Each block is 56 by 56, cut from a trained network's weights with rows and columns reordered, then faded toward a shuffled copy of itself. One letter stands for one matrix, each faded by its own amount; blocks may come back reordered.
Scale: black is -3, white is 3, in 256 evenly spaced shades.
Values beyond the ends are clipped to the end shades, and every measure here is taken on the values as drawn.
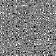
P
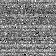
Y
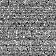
Y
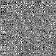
P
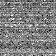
Y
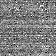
Y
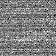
Y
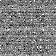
Y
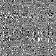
P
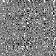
P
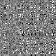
P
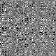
P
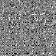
P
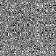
P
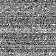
Y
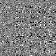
P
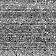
Y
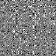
P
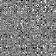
P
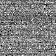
Y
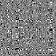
P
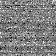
Y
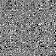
P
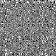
P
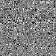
P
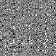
P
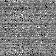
Y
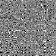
P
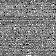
Y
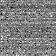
Y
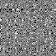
P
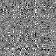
P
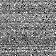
Y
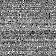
Y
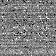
Y
